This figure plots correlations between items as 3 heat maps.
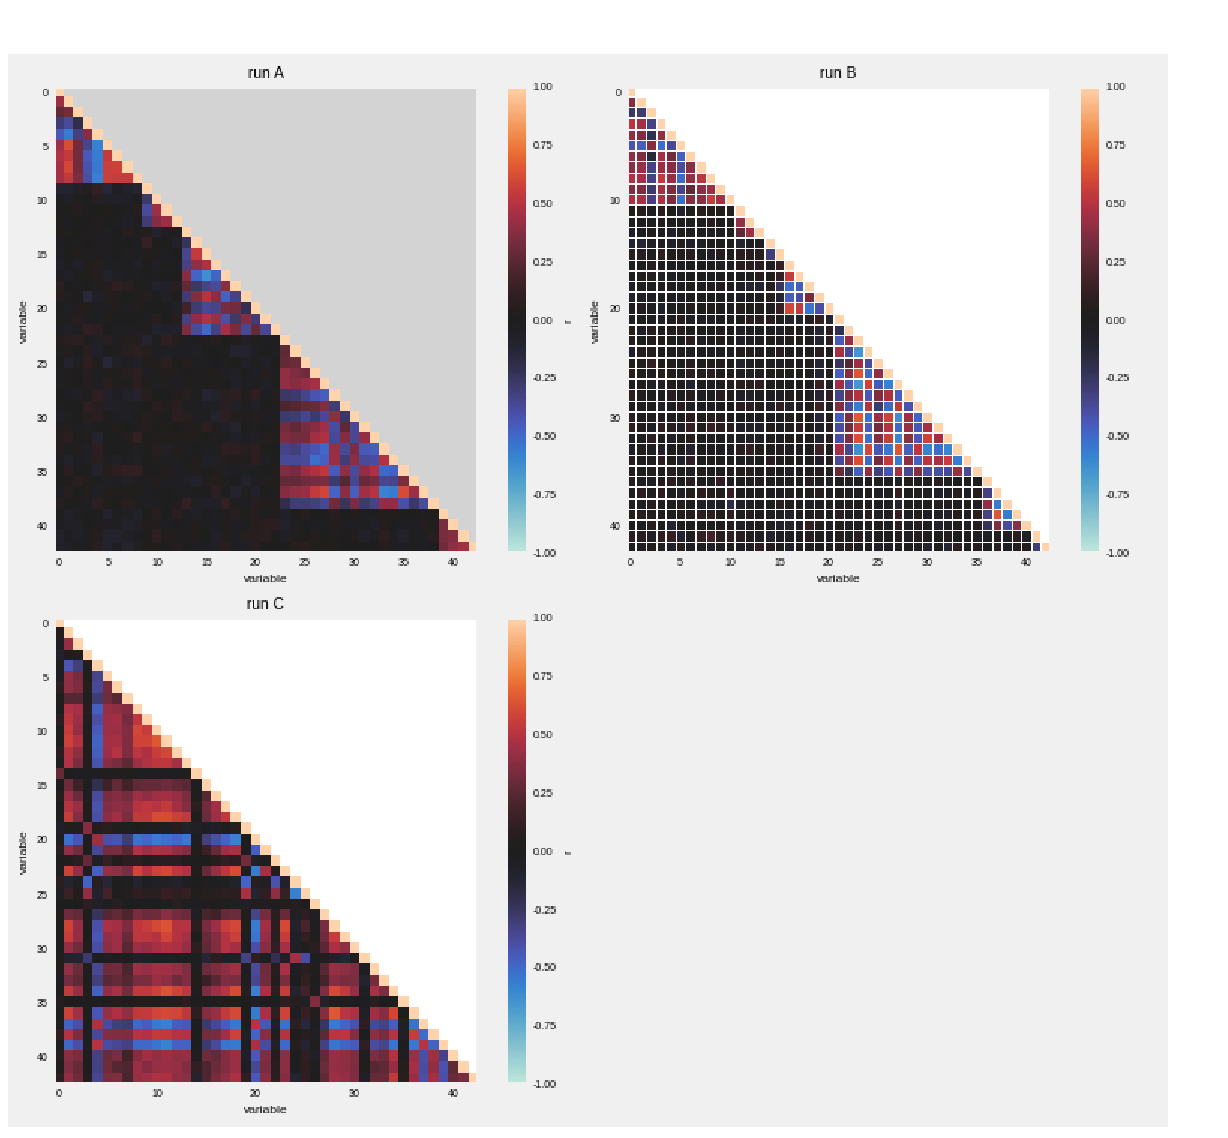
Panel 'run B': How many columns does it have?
43
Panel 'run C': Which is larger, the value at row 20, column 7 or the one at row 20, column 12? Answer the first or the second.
the first
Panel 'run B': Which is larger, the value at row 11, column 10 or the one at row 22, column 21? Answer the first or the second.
the first
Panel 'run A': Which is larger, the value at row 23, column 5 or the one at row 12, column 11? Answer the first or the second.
the second
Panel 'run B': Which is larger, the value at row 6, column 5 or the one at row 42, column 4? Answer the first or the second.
the second
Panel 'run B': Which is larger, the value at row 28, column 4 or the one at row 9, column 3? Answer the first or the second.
the second
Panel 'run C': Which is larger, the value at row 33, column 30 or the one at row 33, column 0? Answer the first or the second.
the first
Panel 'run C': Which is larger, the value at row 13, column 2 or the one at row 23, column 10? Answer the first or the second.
the second
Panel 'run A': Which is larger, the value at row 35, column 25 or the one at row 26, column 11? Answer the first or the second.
the first
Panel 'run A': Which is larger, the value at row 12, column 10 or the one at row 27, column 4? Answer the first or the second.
the first
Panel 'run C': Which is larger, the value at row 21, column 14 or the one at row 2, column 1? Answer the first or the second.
the second
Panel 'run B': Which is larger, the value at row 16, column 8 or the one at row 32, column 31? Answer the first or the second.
the second
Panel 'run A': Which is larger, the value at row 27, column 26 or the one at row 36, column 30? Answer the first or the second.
the first
